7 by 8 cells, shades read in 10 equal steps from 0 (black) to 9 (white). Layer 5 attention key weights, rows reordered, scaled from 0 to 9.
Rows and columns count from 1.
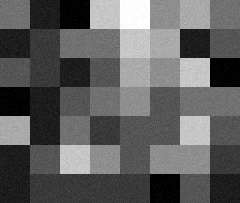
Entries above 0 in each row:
7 8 7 7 8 8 7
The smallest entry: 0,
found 4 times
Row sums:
36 28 27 24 29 31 13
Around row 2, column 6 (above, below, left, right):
5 5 7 1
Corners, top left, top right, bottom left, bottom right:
4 4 1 1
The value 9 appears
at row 1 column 5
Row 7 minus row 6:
0 -1 -5 -3 -1 -5 -2 -1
